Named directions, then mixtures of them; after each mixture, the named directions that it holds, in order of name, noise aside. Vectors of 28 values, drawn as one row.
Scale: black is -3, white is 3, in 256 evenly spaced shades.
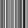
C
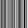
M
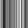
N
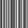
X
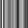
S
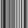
M, N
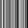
M, S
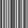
X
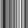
N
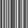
X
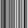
M, N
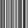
C, X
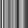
S
